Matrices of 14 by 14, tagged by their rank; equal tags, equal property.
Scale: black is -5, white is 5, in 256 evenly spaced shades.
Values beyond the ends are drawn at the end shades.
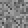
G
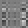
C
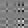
C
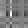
C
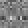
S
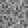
G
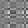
C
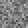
G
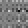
S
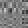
S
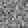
G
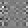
S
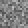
G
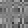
S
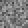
G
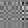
C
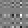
C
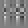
C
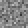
G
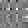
S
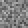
G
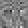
S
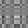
C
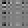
C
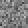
G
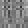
S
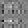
S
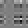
C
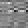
S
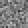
G
